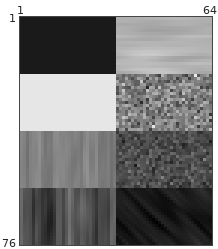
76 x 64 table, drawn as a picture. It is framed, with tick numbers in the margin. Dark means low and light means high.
It is made of 4 by 2 panels. Panel 1,1: very low, flat. Panel 1,2: high, streaked across, faint in contrast. Panel 2,1: very high, flat. Panel 2,2: middling, fine-grained, strong in contrast. Panel 3,1: middling, streaked downward, faint in contrast. Panel 3,2: low, fine-grained. Panel 4,1: low, streaked downward. Panel 4,2: very low, slanting down to the right, faint in contrast.
